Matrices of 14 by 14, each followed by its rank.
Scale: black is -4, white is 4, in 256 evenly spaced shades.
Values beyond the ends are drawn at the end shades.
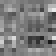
two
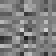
two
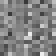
three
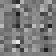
three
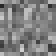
three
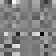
two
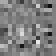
three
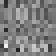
three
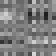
two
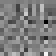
three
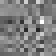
two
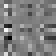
two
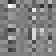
two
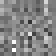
three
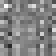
three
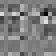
two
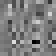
three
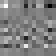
two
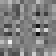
three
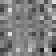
two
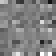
two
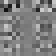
two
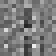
three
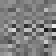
two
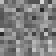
three
